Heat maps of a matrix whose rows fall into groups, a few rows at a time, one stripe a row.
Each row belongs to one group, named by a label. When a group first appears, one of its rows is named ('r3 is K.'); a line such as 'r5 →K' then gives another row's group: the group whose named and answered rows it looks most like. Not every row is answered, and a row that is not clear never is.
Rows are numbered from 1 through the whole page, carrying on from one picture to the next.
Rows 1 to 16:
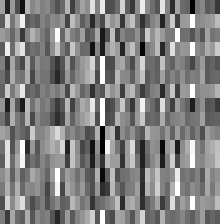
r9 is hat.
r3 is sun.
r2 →sun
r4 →sun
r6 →hat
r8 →hat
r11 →sun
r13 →sun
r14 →sun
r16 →hat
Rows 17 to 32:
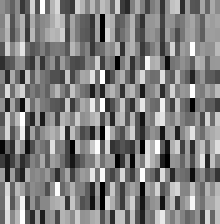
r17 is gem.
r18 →sun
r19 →sun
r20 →sun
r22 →hat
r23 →sun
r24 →hat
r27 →gem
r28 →gem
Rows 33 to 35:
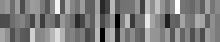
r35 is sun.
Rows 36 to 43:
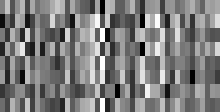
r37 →gem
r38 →hat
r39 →gem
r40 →hat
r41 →hat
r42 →gem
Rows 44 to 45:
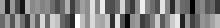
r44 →hat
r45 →gem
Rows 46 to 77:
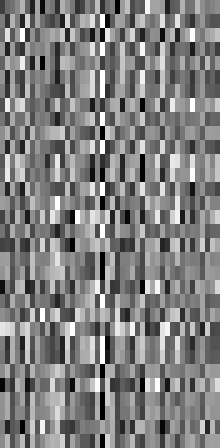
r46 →gem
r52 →hat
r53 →sun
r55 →sun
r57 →sun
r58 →sun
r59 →hat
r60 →sun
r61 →gem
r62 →hat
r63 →gem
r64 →sun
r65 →sun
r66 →gem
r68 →gem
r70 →hat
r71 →hat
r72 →sun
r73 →gem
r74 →sun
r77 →sun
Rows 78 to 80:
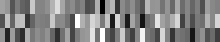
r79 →gem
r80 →hat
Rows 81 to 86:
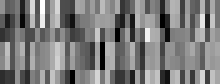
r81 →gem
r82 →gem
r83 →gem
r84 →sun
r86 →gem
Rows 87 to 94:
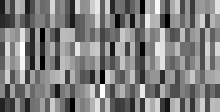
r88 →gem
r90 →gem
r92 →sun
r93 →hat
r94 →gem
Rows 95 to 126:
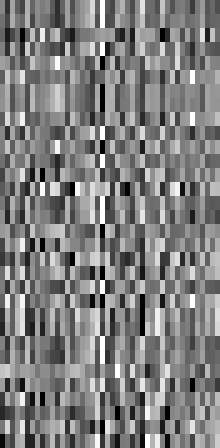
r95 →hat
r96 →hat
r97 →gem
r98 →hat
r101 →sun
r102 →sun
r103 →sun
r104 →hat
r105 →sun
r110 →hat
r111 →sun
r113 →gem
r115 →hat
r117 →gem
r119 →hat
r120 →hat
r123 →gem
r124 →gem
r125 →sun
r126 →gem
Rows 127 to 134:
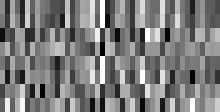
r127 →hat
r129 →gem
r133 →gem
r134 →sun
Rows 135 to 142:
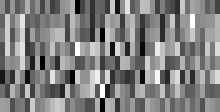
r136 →sun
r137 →sun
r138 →gem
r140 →gem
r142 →sun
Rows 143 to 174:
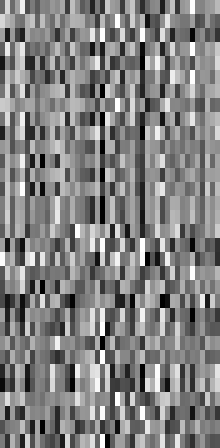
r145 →hat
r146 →sun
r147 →gem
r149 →sun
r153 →sun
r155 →sun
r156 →gem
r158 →sun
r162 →sun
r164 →gem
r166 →hat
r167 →sun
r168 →hat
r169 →gem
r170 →gem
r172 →hat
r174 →hat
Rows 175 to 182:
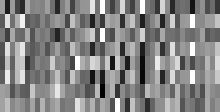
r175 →hat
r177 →hat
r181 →sun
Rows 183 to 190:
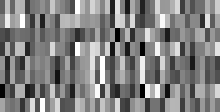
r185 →gem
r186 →gem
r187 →hat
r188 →hat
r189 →gem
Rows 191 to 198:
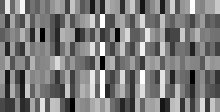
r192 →hat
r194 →hat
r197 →hat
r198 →gem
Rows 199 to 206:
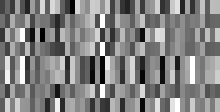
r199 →gem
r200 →hat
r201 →gem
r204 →sun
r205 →hat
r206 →sun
